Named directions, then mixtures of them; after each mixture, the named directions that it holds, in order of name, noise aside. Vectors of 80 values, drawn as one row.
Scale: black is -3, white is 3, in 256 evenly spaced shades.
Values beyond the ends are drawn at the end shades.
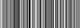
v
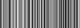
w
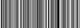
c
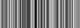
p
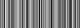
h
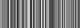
p, w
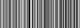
v, w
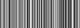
h, v, w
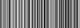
w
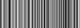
w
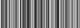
c, p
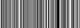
c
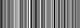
v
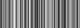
c, v, w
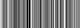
p, v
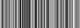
p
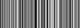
c, p, v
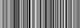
v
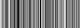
h, v, w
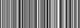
c, p
